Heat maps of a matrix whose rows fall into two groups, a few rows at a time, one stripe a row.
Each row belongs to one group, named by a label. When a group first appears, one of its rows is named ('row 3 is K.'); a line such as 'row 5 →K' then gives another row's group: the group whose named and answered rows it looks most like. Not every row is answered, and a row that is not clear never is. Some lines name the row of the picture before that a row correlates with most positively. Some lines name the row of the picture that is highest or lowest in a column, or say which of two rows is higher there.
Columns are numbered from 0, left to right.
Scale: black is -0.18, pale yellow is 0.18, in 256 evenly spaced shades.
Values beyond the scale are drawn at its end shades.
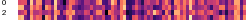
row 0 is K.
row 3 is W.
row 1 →W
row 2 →K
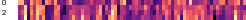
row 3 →K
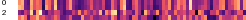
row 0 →W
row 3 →W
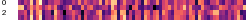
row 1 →W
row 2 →K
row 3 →K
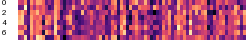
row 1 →K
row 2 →W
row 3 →W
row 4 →W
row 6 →W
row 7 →K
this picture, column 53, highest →5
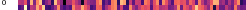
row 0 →K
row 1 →K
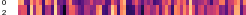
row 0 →W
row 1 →K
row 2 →K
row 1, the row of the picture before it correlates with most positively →0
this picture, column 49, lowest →0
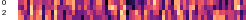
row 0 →K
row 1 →K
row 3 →W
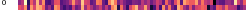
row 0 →K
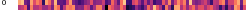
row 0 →W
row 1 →K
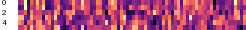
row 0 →K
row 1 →K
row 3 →W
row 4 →W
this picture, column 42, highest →5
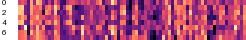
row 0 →K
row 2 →W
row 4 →W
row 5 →K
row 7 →W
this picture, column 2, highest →5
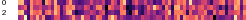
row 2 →W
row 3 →K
